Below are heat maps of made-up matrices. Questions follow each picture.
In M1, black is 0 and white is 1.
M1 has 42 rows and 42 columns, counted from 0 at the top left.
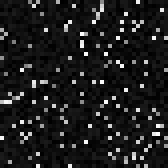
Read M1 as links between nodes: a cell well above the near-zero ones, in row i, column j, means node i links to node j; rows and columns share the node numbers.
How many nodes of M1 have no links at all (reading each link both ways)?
3
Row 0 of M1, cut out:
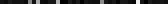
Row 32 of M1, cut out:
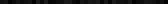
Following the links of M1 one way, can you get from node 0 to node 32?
no
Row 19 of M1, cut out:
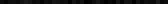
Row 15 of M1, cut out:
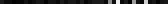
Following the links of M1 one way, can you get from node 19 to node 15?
no
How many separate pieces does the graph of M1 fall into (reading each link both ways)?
4
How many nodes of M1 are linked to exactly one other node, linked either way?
2
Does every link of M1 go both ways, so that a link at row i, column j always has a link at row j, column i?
yes
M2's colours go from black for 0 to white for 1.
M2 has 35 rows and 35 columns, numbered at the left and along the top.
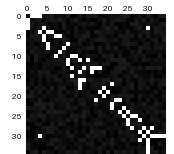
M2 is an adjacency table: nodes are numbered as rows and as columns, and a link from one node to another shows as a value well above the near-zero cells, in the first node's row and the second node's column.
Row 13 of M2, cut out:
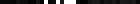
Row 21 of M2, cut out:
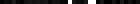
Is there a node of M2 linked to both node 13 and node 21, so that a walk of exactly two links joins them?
yes
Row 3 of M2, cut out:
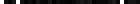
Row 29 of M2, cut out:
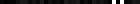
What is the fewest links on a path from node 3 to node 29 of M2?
2
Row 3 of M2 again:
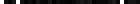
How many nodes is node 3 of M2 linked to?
3
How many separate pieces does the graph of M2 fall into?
1
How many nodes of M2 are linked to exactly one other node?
12
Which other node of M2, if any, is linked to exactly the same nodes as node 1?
node 2
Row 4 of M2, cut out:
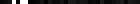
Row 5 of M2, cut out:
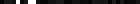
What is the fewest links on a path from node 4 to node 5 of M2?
1
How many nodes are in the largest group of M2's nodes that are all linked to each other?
3
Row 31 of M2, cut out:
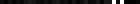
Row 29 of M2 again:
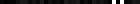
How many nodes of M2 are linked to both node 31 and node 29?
2
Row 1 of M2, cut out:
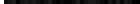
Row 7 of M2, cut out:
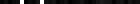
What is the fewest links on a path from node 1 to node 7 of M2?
5
